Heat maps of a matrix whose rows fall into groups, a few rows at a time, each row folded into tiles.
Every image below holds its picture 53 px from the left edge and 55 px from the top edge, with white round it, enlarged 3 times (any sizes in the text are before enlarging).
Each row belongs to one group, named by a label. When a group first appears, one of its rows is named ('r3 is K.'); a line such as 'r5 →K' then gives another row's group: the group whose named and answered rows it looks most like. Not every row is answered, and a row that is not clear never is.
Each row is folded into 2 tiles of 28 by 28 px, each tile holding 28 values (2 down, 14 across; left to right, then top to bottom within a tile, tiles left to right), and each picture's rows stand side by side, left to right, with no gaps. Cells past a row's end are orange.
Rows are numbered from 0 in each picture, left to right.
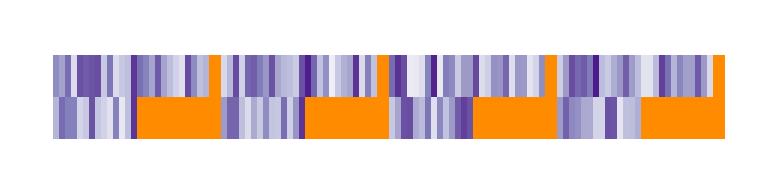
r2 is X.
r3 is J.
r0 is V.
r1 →V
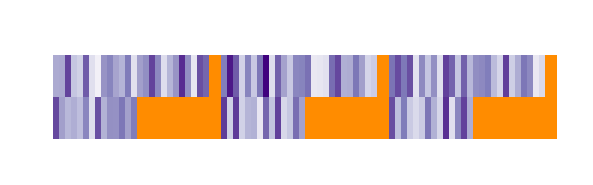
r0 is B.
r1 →X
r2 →X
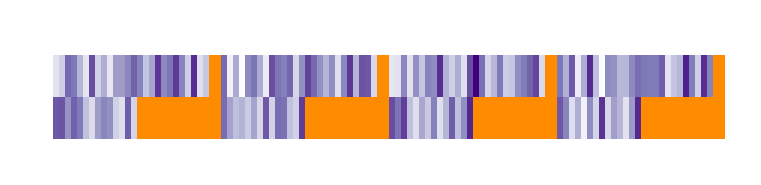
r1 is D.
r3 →B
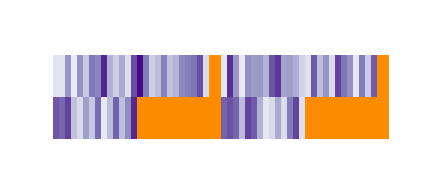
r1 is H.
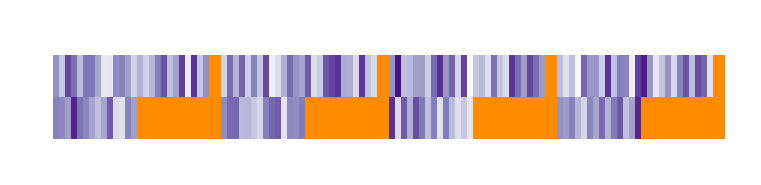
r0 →J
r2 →H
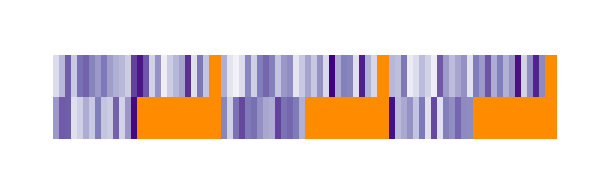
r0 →V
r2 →B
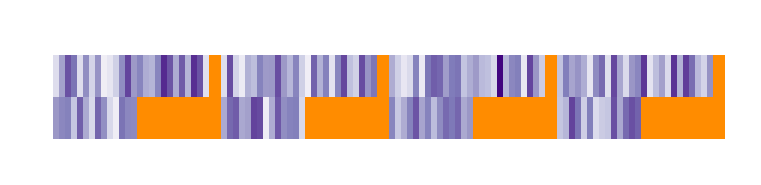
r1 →H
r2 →D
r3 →X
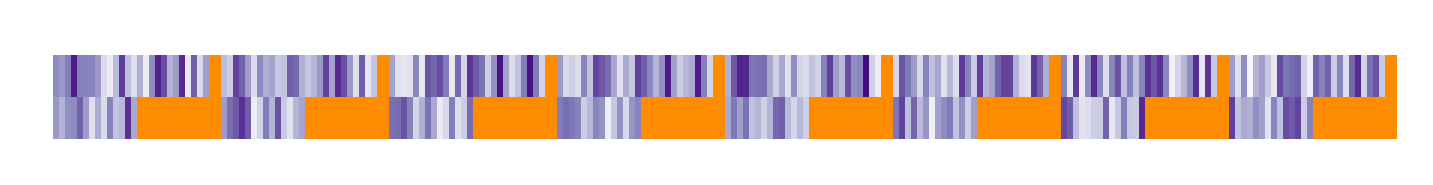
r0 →J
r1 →J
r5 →J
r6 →V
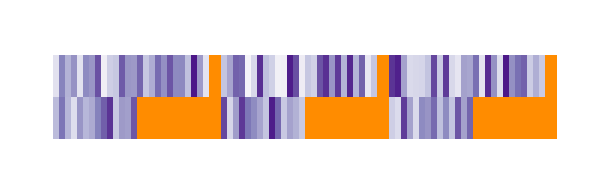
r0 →J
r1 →J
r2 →X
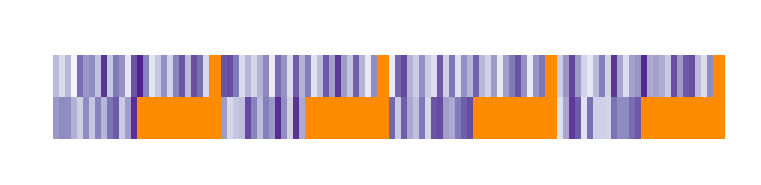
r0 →D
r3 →X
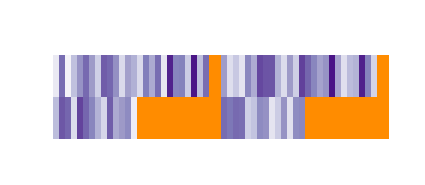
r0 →H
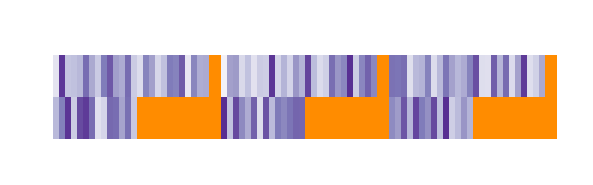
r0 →H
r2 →X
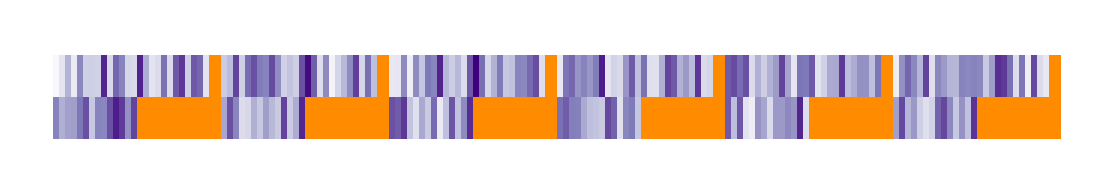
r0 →D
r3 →J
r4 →X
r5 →J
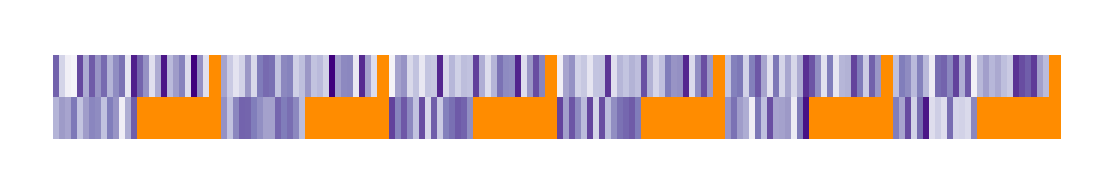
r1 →D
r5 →H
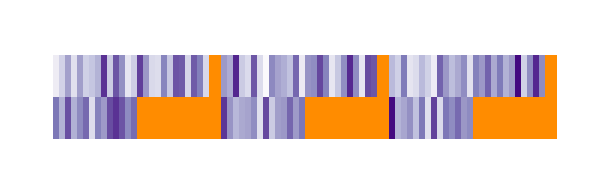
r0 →D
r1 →B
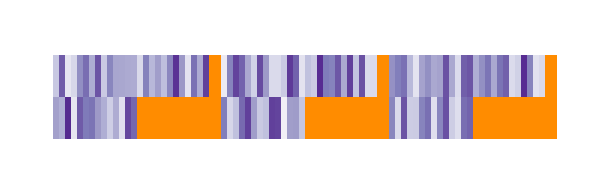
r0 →H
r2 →X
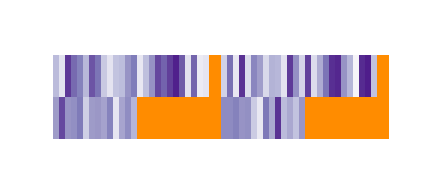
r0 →J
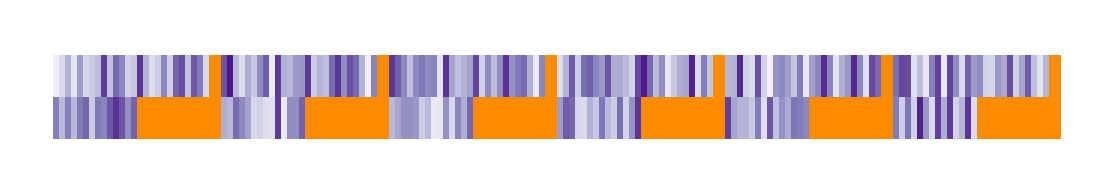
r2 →X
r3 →V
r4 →B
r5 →X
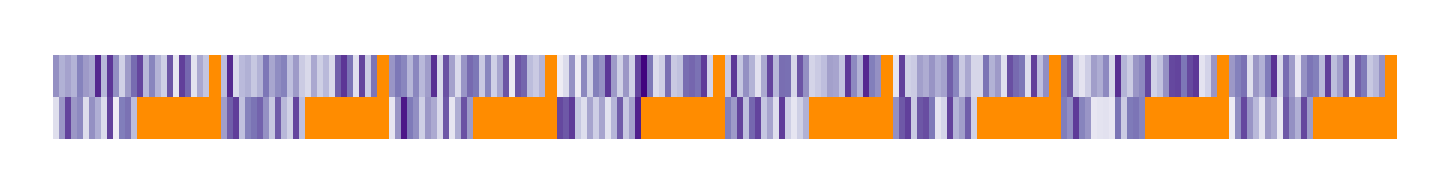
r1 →H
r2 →X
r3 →V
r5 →H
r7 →X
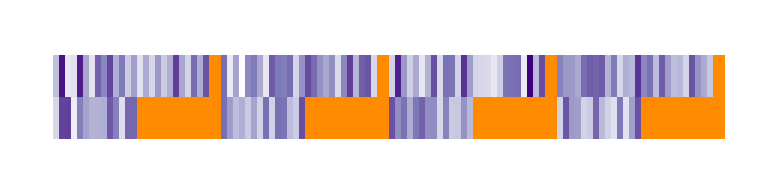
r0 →H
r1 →D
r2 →H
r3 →V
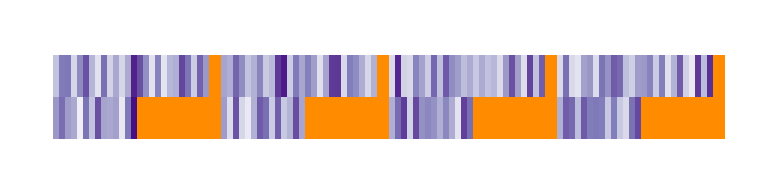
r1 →X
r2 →H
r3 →H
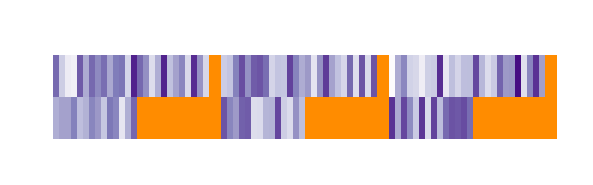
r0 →D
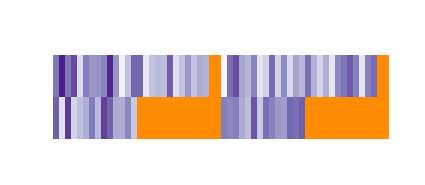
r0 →X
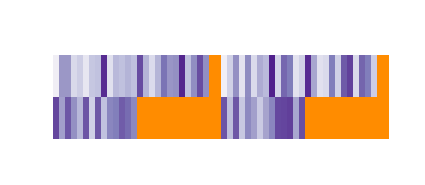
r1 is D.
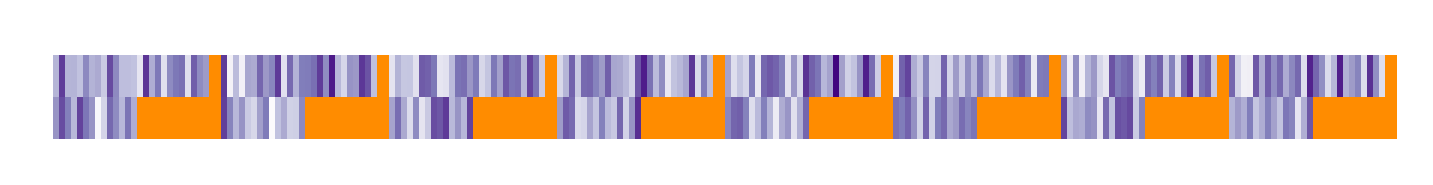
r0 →H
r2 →J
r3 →V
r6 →D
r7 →D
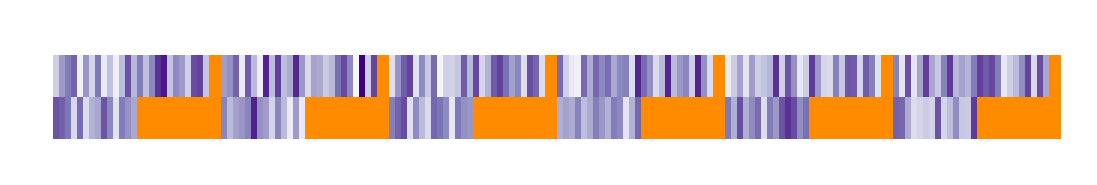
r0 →J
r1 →H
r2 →J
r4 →D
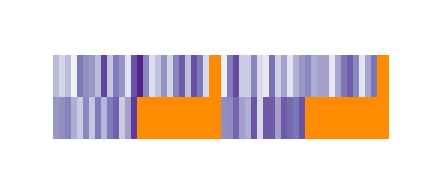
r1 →B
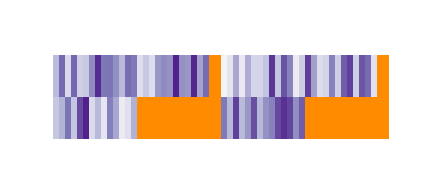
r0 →H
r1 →D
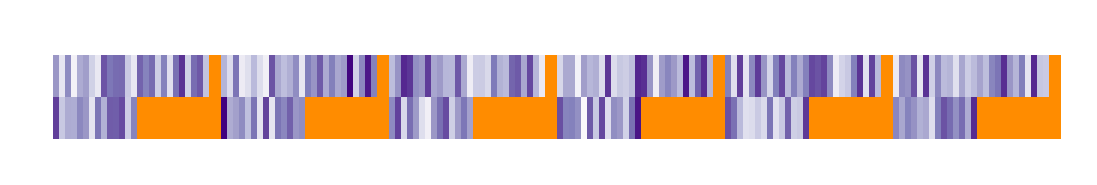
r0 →D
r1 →B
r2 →J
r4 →V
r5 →J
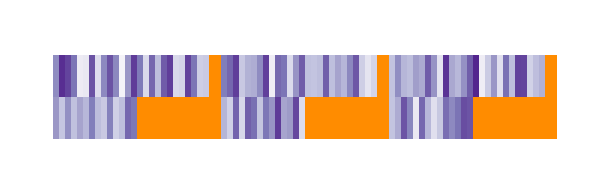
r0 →X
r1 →X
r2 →X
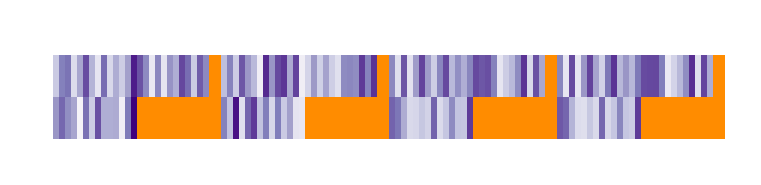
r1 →H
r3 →V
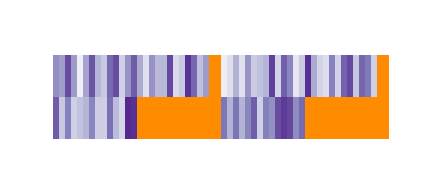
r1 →D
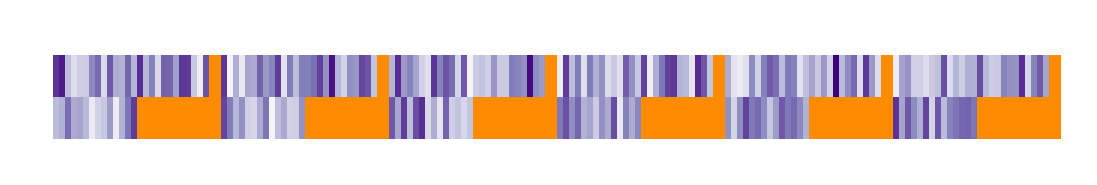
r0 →X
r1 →V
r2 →H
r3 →J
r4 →D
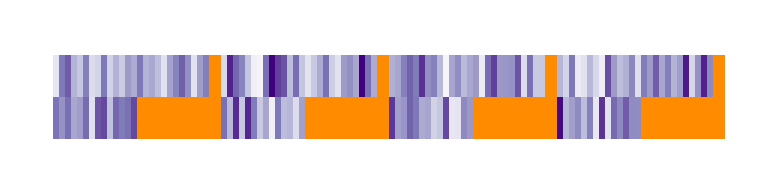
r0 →B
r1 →H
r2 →J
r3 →B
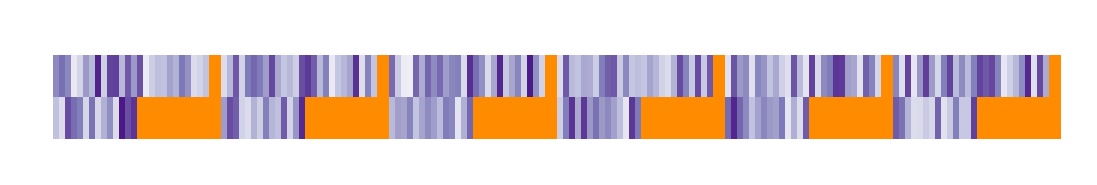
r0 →X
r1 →V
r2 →D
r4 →J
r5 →V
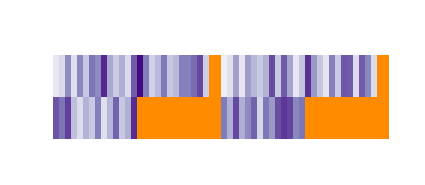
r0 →V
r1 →D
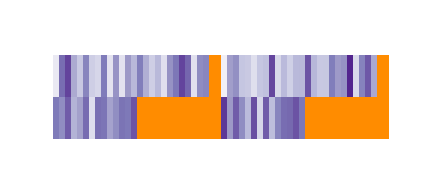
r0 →B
